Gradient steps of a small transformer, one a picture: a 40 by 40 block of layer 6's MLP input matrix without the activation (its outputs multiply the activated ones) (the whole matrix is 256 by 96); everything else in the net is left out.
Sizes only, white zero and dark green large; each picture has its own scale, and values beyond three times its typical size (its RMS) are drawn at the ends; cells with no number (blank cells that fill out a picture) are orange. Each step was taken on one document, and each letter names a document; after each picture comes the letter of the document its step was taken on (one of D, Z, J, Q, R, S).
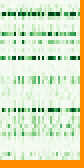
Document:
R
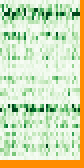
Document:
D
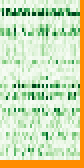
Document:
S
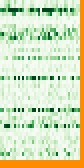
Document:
R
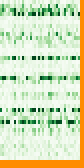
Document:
R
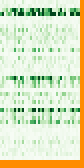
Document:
R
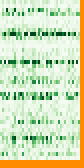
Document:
S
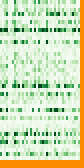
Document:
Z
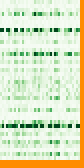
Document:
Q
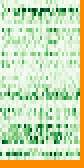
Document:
Q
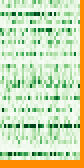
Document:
Q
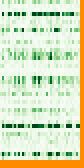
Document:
Q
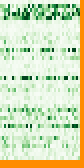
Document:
D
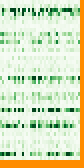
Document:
R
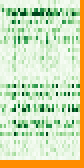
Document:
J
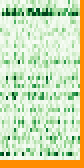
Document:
S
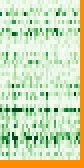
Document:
Z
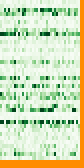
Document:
J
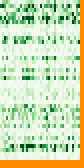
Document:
D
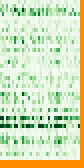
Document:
Q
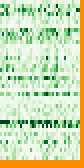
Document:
J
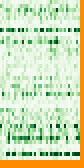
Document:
Q
